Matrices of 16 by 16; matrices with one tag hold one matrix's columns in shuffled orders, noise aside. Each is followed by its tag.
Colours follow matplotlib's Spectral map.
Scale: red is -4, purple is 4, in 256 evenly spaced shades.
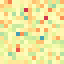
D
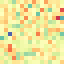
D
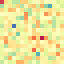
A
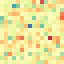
A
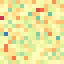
D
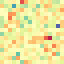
A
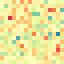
D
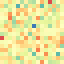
A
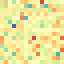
A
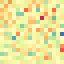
D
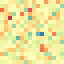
D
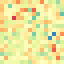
D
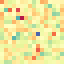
D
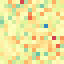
A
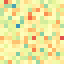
A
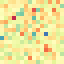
D
